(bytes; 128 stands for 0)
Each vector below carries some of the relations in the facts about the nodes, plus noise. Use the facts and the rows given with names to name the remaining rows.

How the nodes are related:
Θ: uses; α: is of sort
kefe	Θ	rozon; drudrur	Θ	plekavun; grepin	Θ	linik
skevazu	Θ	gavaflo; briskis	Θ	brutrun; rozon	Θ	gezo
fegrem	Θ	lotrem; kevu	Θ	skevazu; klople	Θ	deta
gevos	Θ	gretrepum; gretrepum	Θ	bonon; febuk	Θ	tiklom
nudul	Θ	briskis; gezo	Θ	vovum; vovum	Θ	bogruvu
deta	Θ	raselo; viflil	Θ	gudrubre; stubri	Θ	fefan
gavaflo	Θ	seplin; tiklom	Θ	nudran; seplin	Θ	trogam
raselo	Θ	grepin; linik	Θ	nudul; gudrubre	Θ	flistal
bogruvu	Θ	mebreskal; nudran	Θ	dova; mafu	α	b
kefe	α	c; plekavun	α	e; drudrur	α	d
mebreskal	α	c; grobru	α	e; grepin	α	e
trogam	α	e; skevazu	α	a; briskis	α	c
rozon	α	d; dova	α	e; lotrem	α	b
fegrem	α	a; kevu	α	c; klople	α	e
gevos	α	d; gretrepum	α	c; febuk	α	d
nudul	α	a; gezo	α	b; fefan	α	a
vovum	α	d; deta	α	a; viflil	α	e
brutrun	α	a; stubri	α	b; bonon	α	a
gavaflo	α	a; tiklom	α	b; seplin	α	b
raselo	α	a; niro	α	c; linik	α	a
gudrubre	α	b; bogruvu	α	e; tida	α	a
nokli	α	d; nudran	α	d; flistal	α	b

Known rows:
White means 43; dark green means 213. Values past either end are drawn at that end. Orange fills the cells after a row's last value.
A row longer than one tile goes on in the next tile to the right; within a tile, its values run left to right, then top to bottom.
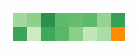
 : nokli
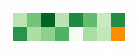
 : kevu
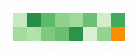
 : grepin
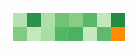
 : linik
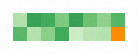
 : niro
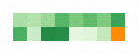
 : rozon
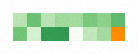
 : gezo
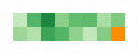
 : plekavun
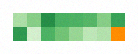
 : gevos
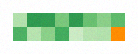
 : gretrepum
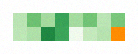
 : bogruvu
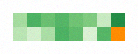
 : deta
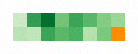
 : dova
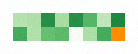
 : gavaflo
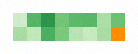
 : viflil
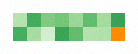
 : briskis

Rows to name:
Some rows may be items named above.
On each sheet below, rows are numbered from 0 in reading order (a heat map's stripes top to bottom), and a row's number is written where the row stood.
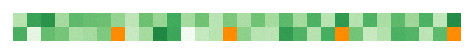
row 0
tiklom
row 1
bogruvu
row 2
brutrun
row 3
nudul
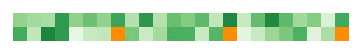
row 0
vovum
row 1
linik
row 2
klople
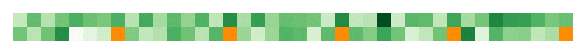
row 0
kefe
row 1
nudul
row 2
raselo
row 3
trogam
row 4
febuk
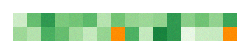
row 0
grobru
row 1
vovum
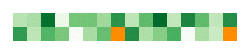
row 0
seplin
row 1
kevu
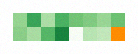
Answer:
mebreskal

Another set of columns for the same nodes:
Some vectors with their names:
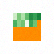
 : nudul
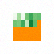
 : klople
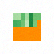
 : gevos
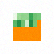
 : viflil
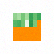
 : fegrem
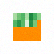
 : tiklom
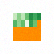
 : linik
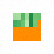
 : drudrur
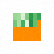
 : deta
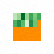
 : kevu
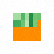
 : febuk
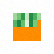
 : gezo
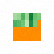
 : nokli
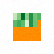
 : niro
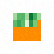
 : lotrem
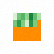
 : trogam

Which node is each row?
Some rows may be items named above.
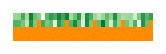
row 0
nudran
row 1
briskis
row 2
gezo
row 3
bogruvu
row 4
raselo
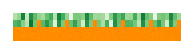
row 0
rozon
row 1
seplin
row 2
plekavun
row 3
deta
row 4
nudran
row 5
plekavun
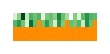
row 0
kefe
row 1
dova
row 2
grepin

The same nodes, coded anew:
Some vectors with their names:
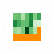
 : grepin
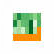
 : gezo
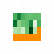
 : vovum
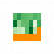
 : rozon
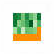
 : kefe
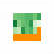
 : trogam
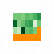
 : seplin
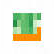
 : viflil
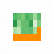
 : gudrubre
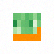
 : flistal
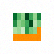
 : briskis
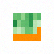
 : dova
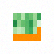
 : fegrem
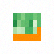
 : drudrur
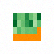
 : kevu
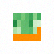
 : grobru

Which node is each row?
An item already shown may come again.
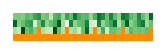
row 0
seplin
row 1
linik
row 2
bogruvu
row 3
mebreskal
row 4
kevu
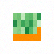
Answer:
deta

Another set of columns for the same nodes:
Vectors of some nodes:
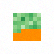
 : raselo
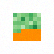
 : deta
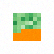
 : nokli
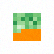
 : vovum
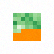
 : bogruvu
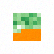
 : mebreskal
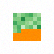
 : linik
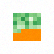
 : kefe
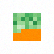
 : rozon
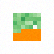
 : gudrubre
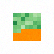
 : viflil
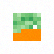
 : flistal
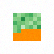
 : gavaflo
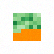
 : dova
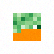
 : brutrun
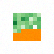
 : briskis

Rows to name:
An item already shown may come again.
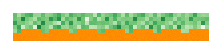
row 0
nudul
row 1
nudran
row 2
kevu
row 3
deta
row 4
linik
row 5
linik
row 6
gezo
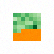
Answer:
klople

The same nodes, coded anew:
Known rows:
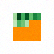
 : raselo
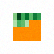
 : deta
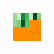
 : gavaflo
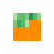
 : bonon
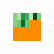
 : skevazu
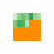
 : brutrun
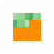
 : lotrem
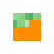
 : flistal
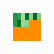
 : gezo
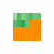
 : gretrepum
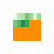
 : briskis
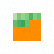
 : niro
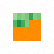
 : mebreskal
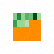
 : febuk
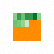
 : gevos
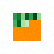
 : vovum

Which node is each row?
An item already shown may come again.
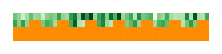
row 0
dova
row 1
brutrun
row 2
vovum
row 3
rozon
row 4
klople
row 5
nudul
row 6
grepin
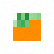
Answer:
linik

